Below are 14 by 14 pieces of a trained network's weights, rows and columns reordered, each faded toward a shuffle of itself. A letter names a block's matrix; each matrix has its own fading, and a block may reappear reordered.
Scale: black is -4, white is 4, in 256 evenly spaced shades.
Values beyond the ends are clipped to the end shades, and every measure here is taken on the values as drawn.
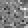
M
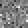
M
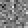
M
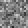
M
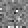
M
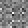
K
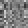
K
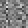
K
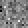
M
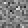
M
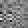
K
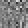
K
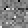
M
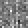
M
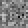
M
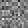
K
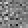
K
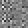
K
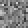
M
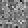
M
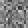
K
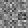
K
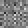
K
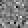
M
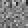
K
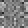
K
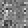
K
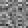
K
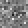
M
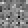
M
